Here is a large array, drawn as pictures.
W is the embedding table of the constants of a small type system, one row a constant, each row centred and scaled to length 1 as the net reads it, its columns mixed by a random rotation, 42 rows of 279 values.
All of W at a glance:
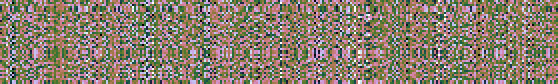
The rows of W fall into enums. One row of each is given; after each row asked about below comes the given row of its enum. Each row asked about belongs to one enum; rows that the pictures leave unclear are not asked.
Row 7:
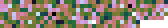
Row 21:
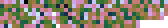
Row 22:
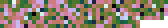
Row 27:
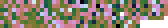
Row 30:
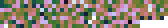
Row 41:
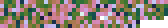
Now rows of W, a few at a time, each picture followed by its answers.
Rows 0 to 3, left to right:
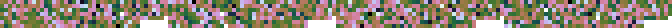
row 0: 27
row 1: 21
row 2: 22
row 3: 30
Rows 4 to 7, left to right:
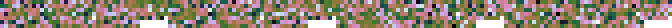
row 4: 30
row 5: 30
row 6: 27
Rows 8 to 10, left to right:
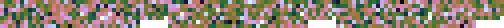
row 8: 41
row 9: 7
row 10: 30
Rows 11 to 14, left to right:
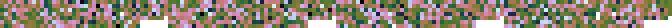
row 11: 27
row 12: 22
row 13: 21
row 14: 30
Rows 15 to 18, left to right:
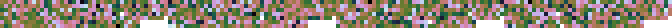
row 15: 27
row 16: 30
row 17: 7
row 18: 21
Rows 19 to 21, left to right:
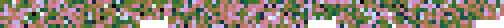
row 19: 22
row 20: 41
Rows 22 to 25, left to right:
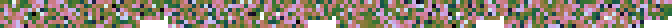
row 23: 30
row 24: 27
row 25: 41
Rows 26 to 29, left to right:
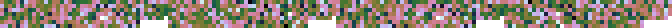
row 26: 41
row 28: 41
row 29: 21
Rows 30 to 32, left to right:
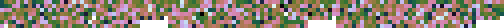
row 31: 22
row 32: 41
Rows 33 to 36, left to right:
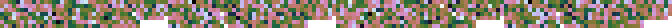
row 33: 7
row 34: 21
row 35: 22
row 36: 21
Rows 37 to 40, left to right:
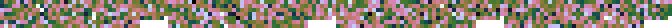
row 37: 30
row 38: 21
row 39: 22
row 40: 41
